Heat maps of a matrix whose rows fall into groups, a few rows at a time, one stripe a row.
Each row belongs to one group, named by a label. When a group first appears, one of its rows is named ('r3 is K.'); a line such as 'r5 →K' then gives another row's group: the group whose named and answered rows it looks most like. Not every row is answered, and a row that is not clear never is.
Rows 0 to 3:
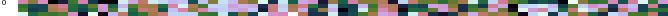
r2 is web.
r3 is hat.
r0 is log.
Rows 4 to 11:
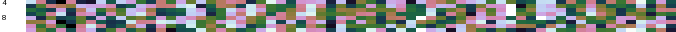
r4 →hat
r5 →web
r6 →web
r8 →hat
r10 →log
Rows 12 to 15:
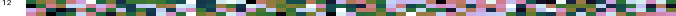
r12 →log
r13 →web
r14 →hat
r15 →log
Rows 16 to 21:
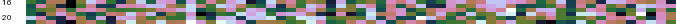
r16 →log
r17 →log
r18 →web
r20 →hat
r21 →log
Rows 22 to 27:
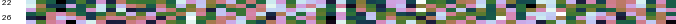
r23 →hat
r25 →web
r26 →web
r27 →log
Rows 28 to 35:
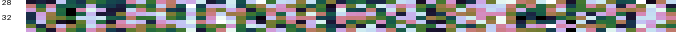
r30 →log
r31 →log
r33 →log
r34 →web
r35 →log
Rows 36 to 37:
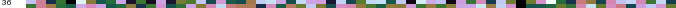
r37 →log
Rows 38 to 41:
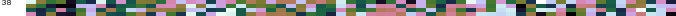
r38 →hat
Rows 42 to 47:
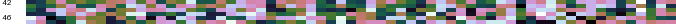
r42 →web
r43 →web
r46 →hat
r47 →log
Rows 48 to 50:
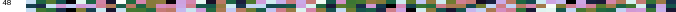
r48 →hat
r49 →web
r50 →hat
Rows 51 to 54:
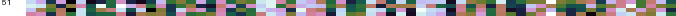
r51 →hat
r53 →hat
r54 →hat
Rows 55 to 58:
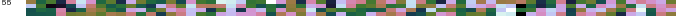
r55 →log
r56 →log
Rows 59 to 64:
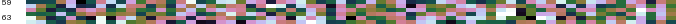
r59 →web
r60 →hat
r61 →log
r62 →web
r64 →hat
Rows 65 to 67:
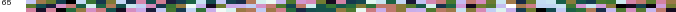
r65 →hat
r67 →log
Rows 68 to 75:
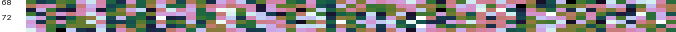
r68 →log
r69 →log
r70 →log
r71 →web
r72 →hat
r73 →log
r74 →hat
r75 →hat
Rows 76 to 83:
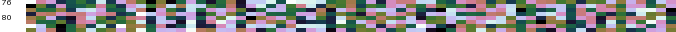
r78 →log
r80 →log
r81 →log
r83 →log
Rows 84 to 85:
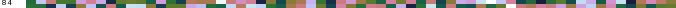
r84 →log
